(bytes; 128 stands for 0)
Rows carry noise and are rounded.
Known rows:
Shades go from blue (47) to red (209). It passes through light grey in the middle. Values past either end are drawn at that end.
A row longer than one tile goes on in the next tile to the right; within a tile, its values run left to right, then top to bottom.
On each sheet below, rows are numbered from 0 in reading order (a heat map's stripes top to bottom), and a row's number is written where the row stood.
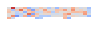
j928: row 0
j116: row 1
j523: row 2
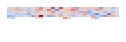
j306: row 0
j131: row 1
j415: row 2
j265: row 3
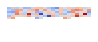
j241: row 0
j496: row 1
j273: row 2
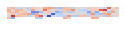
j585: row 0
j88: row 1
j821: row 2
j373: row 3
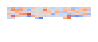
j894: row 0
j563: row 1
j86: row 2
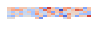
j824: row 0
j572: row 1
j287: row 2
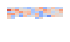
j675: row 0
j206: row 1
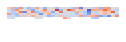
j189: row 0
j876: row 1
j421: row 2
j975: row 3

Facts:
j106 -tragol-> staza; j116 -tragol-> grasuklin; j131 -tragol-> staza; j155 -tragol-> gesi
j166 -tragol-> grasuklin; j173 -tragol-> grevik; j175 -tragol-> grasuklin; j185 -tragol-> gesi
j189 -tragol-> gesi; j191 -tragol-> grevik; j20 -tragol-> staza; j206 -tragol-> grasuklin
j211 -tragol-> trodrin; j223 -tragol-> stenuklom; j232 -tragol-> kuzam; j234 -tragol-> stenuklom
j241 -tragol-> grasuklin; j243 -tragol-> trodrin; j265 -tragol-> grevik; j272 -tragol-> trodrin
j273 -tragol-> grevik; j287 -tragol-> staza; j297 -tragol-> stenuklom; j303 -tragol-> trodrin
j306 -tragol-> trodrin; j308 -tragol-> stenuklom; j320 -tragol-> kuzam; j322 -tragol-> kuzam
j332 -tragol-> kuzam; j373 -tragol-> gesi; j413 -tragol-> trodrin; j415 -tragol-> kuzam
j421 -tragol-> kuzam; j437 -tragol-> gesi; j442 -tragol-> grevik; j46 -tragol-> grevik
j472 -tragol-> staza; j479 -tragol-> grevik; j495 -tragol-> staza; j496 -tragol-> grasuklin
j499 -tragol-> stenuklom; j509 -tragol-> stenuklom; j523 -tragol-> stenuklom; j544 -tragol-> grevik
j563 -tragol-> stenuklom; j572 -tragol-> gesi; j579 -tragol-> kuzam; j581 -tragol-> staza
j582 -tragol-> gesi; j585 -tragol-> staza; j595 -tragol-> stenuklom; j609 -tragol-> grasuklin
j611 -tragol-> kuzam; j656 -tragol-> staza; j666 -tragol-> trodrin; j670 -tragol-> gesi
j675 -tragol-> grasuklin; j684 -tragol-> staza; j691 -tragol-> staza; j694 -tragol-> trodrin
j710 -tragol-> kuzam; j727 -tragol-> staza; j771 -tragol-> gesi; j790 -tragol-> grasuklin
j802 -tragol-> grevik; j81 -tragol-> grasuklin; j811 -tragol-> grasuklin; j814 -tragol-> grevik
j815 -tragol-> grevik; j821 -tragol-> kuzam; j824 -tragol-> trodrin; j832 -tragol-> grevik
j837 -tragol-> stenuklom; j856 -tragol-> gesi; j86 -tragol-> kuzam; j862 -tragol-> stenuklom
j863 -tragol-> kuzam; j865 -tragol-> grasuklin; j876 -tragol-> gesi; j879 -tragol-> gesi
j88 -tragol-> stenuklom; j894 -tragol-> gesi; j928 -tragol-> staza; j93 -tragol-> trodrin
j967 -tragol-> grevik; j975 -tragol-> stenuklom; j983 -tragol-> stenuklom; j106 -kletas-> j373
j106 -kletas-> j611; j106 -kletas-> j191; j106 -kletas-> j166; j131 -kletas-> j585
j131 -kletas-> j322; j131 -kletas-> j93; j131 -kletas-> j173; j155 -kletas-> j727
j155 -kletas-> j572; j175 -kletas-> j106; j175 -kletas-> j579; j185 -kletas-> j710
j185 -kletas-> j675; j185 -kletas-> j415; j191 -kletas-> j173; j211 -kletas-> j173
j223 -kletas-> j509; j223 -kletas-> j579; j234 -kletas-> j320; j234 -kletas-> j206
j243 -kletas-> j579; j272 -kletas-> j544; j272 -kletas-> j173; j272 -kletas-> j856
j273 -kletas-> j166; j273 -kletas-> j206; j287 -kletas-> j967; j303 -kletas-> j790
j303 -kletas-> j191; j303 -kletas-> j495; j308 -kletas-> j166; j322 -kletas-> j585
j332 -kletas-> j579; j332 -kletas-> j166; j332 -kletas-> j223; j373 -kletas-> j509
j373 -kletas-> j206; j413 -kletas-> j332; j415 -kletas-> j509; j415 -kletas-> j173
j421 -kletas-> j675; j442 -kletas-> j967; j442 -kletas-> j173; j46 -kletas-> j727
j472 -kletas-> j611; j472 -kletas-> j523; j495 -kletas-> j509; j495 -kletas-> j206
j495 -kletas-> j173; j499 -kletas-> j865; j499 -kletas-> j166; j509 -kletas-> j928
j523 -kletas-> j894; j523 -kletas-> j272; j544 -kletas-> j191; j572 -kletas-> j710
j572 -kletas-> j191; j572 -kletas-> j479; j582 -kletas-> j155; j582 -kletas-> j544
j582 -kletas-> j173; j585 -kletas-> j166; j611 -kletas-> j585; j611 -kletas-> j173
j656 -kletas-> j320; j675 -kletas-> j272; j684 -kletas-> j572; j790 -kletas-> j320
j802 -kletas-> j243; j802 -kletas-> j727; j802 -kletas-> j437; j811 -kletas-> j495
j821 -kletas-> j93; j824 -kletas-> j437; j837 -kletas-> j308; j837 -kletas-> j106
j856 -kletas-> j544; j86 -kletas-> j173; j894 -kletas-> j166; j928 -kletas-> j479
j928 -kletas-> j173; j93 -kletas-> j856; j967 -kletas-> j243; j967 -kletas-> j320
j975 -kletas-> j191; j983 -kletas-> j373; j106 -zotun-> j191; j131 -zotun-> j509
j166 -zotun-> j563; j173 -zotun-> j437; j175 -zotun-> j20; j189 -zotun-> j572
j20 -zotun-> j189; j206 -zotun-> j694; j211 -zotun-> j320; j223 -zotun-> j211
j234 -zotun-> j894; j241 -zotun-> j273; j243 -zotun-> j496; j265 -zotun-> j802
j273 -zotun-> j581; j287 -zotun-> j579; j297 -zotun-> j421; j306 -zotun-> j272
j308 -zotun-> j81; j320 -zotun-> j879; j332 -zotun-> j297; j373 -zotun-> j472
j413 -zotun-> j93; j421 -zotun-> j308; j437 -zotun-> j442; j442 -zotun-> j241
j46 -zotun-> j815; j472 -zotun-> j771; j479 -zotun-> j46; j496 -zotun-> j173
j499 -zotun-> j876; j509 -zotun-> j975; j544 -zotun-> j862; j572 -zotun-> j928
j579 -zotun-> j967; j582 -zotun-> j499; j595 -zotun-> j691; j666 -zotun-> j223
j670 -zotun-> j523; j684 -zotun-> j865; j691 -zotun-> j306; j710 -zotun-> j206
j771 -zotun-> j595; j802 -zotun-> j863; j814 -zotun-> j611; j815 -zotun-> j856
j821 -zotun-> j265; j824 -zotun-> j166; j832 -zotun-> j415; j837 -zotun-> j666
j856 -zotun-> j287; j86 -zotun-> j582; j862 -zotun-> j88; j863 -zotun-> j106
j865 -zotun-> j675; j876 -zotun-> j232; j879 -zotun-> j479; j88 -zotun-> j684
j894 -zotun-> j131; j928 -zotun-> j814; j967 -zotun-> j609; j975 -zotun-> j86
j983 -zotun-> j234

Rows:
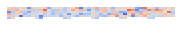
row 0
j865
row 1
j694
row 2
j297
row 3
j20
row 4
j437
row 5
j811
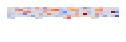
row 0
j595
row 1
j499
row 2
j442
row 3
j272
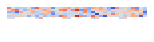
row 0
j320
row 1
j579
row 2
j223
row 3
j173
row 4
j308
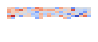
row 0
j106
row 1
j967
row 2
j863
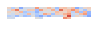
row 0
j232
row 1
j815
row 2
j611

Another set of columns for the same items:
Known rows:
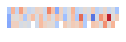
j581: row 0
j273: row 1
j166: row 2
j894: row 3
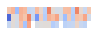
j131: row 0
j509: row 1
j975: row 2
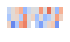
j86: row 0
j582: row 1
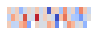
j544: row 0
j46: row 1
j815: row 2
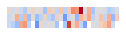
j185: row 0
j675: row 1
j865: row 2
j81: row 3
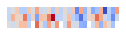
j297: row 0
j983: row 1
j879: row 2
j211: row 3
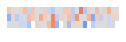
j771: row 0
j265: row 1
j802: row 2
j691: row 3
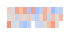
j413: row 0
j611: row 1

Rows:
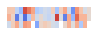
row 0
j287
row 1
j93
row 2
j234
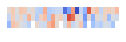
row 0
j523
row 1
j322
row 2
j666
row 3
j684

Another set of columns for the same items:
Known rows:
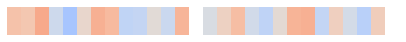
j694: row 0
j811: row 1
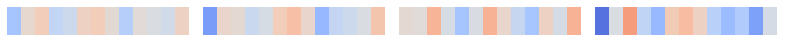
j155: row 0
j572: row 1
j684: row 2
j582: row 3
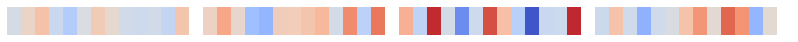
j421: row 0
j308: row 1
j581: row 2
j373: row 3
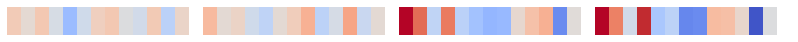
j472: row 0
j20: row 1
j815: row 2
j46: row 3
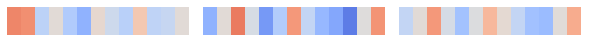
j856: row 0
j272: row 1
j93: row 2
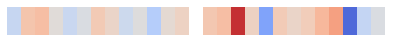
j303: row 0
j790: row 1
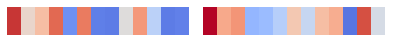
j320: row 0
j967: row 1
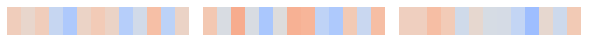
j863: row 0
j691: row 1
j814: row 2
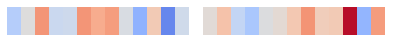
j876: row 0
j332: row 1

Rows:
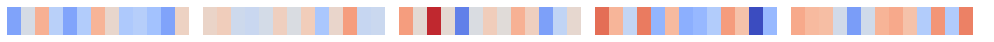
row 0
j86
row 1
j710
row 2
j656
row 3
j879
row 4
j585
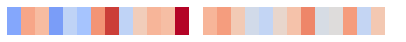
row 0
j894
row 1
j166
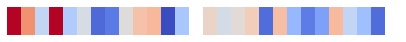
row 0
j479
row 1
j211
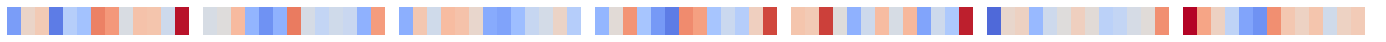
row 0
j509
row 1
j415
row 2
j544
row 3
j131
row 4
j273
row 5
j975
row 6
j287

